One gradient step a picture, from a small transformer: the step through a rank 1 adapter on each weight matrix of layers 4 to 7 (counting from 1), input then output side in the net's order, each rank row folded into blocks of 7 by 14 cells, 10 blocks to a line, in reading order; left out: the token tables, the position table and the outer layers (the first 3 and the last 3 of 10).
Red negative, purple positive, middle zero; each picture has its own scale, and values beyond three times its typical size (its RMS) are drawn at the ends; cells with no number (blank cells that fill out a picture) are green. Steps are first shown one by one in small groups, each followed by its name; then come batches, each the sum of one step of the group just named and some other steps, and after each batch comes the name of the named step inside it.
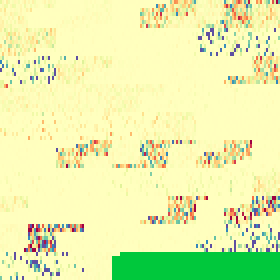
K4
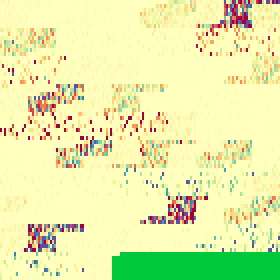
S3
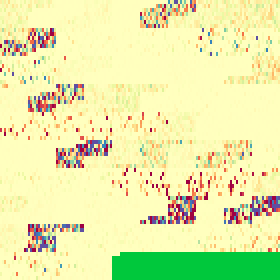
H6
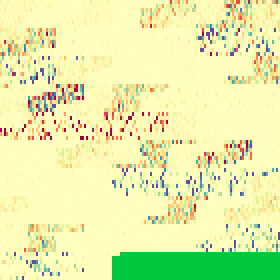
K4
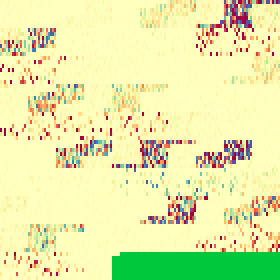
S3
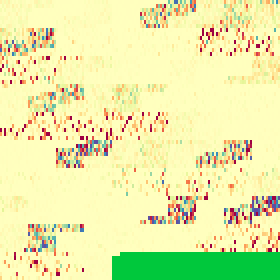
H6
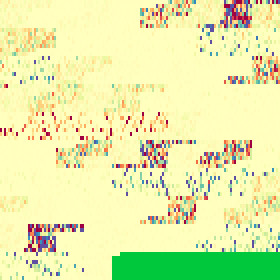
H6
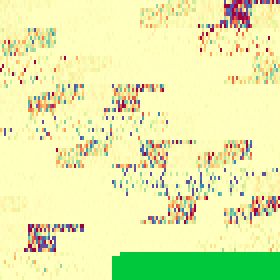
H6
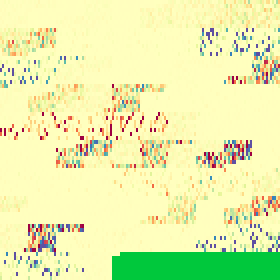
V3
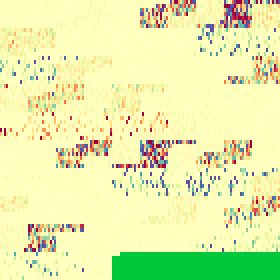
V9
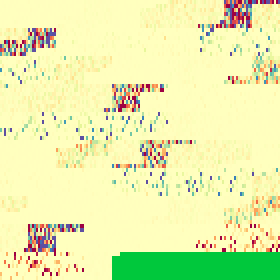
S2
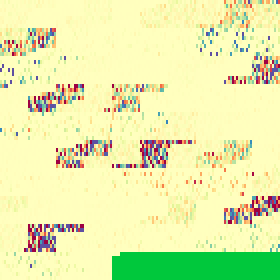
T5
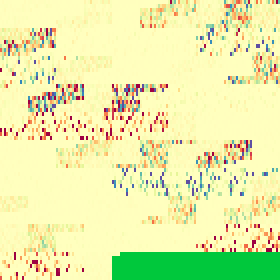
V9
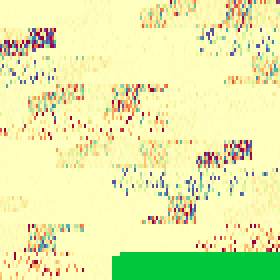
S2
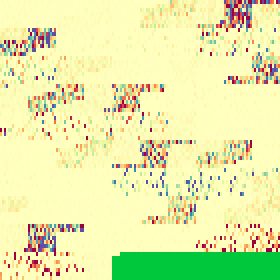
S2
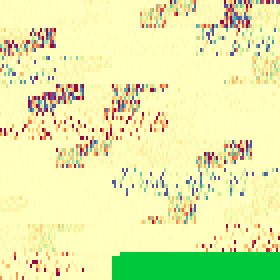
V3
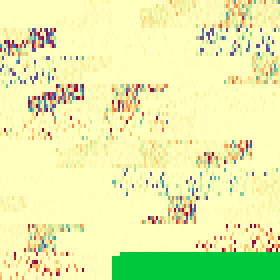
S2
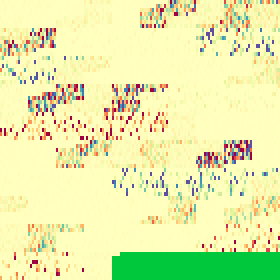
V3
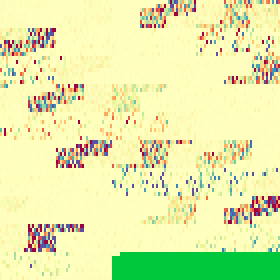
T5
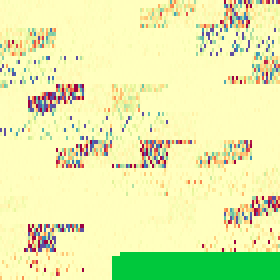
T5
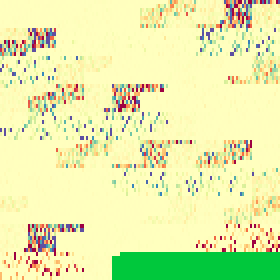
S2
